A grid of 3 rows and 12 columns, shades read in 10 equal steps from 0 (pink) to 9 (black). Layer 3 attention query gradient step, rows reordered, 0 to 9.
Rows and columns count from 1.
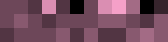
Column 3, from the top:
6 5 5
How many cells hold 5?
12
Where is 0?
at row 1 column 9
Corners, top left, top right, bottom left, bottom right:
5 7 6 4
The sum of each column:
16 14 16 12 15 20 14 11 10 12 18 15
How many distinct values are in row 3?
4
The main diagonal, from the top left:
5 4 5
